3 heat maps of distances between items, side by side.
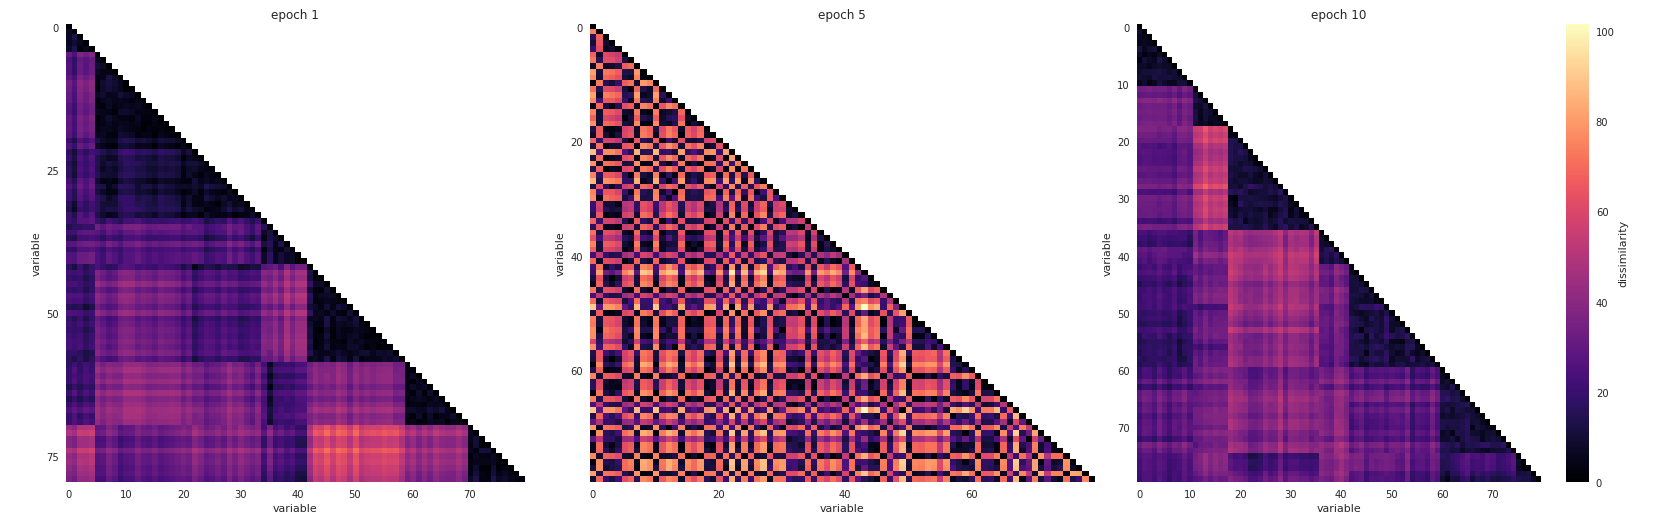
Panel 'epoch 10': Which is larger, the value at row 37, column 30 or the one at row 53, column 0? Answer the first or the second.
the first
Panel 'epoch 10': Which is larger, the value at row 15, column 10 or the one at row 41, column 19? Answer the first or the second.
the second
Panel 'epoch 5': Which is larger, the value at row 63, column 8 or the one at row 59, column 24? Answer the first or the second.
the second
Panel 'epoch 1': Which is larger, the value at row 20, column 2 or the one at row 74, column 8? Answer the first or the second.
the second
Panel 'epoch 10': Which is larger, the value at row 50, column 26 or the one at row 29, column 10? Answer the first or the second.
the first
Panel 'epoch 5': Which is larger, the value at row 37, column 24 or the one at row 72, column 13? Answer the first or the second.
the second
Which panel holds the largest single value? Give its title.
epoch 5
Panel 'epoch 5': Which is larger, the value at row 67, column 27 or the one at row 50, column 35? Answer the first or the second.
the first
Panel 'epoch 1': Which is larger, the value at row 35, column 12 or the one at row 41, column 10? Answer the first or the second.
the first
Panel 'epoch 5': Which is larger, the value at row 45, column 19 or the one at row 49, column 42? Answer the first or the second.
the second
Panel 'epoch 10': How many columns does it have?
80
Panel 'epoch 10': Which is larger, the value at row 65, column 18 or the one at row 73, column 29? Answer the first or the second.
the first
